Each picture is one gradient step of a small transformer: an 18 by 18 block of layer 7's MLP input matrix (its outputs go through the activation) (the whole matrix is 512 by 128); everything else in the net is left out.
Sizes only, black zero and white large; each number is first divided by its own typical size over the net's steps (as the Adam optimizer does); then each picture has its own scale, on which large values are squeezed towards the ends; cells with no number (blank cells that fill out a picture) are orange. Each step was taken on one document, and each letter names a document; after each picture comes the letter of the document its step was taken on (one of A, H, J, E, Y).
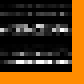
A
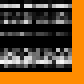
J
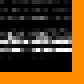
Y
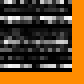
Y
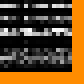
J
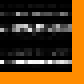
A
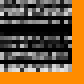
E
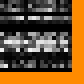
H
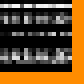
J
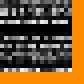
E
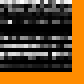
E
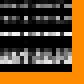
J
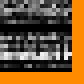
E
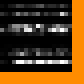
A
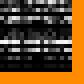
Y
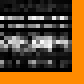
H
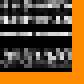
J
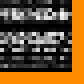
H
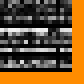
Y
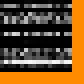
J
